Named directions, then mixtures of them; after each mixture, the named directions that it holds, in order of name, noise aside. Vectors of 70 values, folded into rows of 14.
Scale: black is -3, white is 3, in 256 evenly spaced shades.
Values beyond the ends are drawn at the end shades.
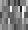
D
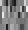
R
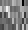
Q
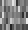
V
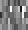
D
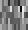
D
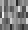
R, V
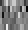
R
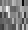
Q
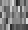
D, V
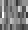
R, V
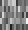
V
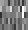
D, Q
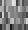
Q, V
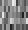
V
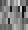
D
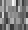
Q, V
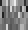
R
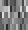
Q, R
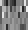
R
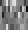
R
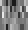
R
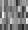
R, V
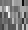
Q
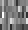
R, V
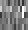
D, Q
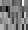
Q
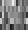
Q, V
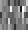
D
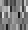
Q, R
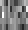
R, V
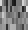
Q, R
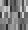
Q, R
